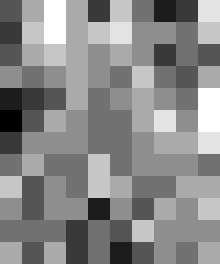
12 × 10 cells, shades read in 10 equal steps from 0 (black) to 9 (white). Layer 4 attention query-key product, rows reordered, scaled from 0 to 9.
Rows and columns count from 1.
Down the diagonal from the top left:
3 7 7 6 4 4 5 5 6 7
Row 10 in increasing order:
1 3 3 5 5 5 5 5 6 7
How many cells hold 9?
4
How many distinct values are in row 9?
5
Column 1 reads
3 2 3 5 1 0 2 4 7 5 4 6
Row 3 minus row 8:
-1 0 3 2 -2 2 0 -3 -1 -1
